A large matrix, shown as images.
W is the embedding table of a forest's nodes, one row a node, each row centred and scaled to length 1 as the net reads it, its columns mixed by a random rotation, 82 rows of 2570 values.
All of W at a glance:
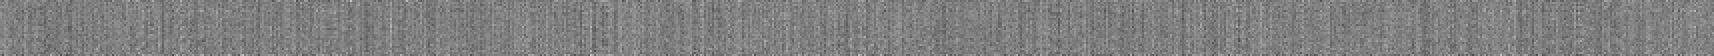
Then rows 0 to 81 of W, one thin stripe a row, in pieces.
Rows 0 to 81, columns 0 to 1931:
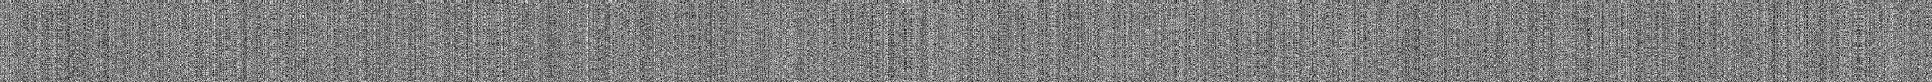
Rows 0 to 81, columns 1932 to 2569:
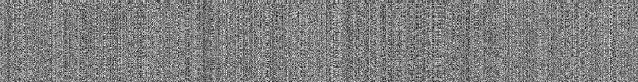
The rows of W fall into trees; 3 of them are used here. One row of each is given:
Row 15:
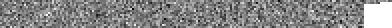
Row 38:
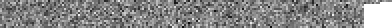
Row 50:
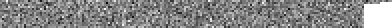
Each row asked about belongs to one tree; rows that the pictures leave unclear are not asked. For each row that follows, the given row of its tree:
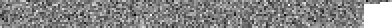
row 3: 50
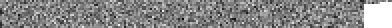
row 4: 15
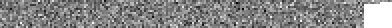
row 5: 38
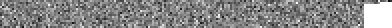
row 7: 15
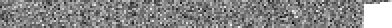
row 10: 50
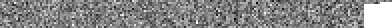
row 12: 15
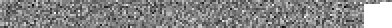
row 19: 38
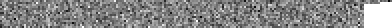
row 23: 15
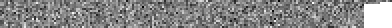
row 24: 15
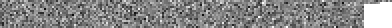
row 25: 50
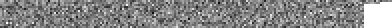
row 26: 38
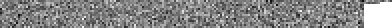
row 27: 15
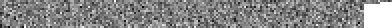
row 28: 15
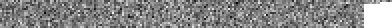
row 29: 38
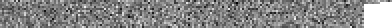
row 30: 38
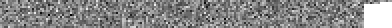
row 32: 50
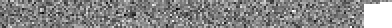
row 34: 50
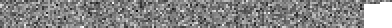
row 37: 15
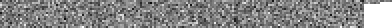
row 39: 15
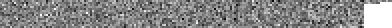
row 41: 15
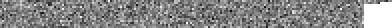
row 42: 50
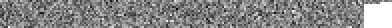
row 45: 50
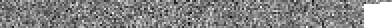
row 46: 38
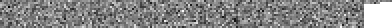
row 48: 15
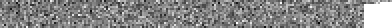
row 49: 38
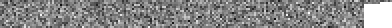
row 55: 15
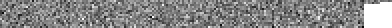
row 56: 15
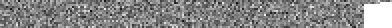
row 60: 38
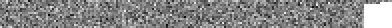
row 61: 50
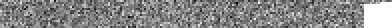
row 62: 38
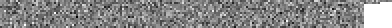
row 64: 38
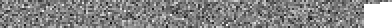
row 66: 50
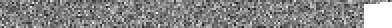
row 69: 38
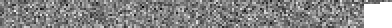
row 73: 15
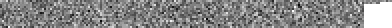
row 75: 50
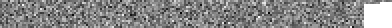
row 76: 50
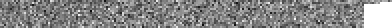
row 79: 38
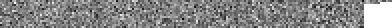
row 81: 15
